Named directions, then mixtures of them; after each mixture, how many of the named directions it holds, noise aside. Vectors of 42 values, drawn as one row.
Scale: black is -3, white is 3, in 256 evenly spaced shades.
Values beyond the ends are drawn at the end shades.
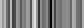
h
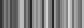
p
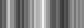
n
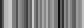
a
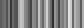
one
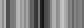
one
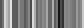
two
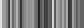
three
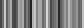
three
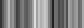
two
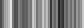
three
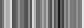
two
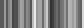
three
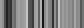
two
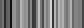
three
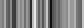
two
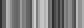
three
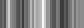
one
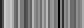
one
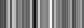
one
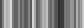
three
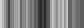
two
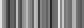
two
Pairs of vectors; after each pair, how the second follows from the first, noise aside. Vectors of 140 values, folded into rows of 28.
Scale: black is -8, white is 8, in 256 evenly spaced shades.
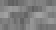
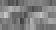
scaled up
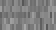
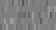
partly zeroed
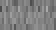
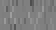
partly zeroed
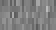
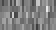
scaled up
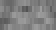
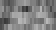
scaled up
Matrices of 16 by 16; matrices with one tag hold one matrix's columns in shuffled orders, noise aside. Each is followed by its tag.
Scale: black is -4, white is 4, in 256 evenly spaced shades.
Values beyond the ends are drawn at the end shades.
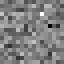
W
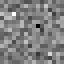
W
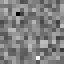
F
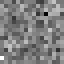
F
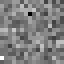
F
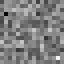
F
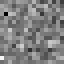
F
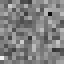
F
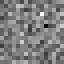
W
